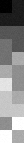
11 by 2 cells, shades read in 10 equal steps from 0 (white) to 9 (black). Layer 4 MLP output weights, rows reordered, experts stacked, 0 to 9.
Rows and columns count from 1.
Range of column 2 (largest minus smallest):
8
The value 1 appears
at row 7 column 1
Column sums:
45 47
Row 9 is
2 2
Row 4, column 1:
5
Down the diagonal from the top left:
9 8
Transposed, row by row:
9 8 6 5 5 3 1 2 2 4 0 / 8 8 6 6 3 4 4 3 2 0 3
